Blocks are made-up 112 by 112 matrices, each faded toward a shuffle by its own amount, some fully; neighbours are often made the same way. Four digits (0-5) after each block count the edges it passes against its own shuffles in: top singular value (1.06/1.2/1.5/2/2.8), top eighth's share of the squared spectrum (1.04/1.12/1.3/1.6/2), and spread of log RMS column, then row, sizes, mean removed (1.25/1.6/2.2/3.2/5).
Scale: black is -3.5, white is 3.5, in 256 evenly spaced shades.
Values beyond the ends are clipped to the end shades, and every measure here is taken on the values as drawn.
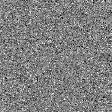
3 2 1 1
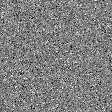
0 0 0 0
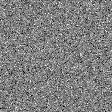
0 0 0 0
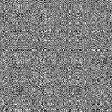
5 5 3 3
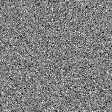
3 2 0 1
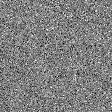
0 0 0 0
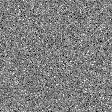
2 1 0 0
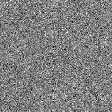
3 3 1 1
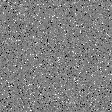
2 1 0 0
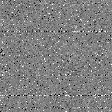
4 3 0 2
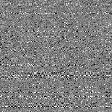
4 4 2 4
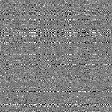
5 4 3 4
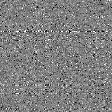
4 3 1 2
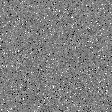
0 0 0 0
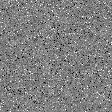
1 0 0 0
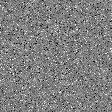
1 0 0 0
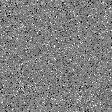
1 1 0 0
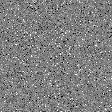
2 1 0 0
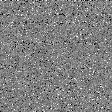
1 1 0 2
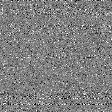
2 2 0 3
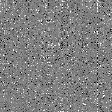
4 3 2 1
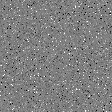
0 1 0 0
